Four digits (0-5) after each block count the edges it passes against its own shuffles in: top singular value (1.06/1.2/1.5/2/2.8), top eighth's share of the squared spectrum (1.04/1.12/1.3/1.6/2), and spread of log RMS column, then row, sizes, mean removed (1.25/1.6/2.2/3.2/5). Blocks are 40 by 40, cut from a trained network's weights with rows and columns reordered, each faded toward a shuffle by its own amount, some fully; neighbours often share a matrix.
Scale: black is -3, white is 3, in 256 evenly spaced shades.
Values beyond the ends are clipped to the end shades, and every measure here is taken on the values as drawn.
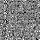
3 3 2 1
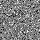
0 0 0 0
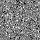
0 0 0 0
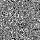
2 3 1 0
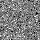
0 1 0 0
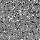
0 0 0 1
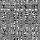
2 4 3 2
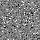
0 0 0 0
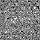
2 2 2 1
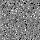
1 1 0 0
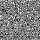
2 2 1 0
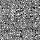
1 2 1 0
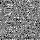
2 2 1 0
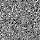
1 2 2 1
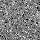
0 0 0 0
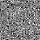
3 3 1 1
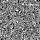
1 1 0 0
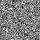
0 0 0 0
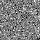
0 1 0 0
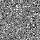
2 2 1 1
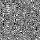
2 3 2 1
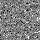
2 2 0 1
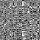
3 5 3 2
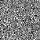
2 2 1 0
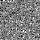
2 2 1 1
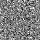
2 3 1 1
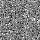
0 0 1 0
